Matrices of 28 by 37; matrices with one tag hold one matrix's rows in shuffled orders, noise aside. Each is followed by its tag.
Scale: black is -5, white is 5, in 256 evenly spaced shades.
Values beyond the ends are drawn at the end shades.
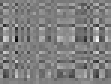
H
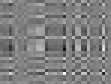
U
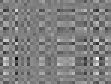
H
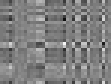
U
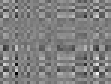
H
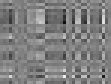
U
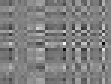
U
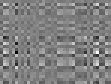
H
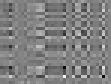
U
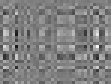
H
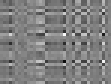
U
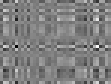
H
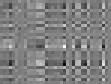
U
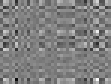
H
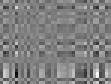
H
